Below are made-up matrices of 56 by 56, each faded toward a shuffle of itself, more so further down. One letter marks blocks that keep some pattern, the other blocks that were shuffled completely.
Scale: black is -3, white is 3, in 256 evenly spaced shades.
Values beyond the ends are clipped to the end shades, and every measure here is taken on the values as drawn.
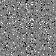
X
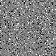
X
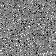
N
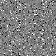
X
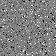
N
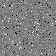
N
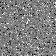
N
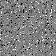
X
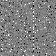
X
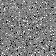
N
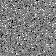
N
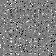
X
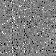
X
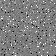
N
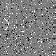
X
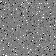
N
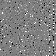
X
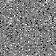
X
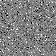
N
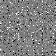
X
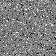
N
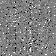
X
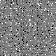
X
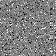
X
